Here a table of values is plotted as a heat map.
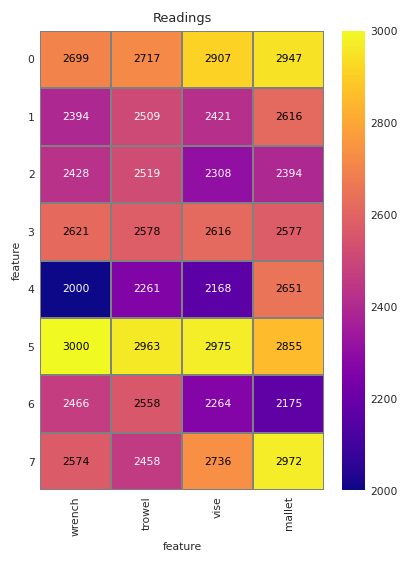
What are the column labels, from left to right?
wrench, trowel, vise, mallet
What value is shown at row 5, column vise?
2975
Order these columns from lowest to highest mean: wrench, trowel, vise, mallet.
wrench, vise, trowel, mallet
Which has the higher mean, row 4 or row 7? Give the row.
7
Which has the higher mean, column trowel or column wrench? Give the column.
trowel
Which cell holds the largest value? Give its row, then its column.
5, wrench
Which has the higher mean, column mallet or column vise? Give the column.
mallet
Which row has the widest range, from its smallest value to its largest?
4
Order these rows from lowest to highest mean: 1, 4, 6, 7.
4, 6, 1, 7
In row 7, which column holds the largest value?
mallet
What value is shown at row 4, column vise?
2168
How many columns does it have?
4
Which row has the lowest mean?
4
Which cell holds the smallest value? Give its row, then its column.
4, wrench
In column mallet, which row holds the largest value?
7
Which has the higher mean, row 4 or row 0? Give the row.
0
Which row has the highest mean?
5
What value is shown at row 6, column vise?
2264
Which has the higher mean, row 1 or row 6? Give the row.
1
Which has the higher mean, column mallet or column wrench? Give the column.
mallet
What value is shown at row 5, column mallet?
2855
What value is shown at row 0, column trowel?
2717
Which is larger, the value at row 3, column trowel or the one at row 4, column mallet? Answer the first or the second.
the second
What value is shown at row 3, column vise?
2616
